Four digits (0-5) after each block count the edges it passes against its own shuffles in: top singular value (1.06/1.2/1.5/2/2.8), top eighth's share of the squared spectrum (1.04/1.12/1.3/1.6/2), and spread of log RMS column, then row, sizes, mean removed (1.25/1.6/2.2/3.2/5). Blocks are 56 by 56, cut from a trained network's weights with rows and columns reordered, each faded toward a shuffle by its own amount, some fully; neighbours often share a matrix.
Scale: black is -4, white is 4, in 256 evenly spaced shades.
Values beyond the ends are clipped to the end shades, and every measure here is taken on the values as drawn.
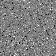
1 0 0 0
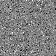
0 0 0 0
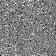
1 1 0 1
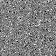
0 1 0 0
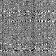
3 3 0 3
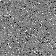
0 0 0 0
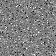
0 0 0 0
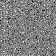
1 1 0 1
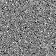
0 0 0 0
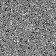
0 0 0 0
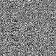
3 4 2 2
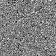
2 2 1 1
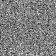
1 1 0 0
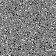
0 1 0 0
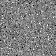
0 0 0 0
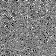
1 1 0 1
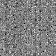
2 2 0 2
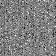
1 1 0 0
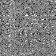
2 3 0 2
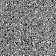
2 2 0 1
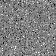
0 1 0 0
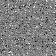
2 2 1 0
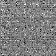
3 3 2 1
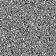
2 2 0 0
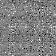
2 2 2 0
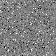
1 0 0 0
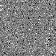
1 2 1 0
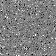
0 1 0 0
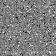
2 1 1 0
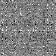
2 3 2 0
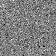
1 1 0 0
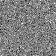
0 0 0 0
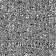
2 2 0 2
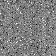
1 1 0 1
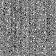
3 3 0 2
